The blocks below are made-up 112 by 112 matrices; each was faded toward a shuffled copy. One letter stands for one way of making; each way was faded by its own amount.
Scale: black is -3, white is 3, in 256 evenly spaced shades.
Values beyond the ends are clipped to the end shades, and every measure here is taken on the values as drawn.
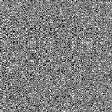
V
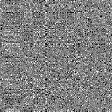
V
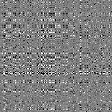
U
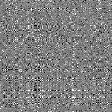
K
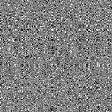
V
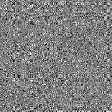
V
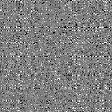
K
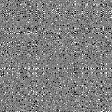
K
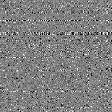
K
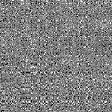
V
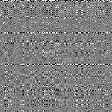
U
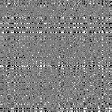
U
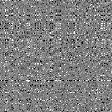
K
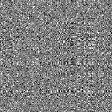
V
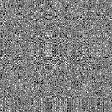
V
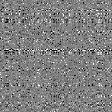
K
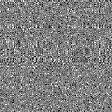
V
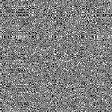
V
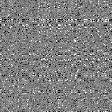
K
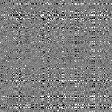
U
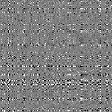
U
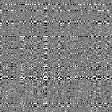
U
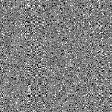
V
